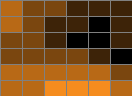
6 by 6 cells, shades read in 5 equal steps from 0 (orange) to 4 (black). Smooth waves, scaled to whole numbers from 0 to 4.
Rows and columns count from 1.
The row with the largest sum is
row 3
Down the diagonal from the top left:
1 2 3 2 1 1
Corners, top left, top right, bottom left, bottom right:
1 3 1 1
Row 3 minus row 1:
1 0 1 1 1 0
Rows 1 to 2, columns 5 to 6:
3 3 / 4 3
